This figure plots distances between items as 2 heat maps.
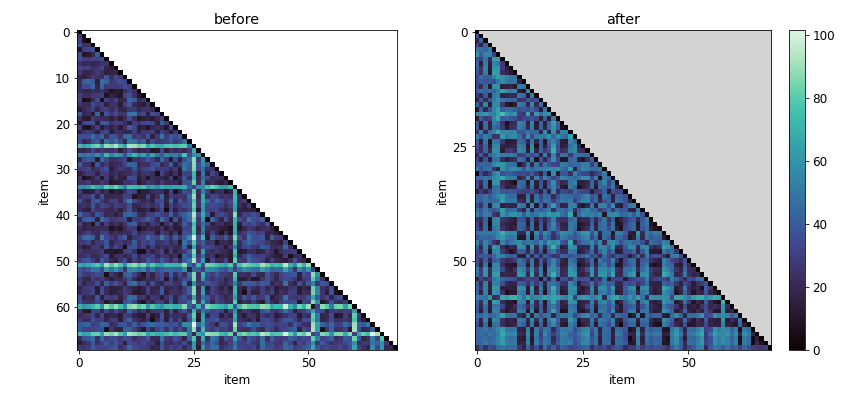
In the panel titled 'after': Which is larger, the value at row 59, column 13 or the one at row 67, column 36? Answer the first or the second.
the first
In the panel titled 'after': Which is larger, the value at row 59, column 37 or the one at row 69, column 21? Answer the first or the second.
the first
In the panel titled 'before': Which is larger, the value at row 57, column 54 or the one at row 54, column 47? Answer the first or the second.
the second
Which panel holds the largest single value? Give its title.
before
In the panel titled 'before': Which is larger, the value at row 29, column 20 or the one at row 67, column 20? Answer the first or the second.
the first
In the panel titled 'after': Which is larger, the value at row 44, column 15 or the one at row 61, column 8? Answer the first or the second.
the first
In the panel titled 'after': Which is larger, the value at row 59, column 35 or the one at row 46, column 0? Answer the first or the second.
the second
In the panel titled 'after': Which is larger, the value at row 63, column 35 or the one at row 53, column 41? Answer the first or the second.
the first
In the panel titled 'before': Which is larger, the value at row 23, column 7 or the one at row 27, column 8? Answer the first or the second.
the second
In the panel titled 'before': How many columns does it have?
70
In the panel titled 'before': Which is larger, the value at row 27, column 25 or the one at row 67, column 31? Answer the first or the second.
the first
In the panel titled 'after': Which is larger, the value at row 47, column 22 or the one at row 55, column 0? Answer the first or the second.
the first
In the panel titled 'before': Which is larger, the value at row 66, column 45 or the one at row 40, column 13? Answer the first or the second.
the first
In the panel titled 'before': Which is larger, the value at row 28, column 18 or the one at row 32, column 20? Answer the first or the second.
the first
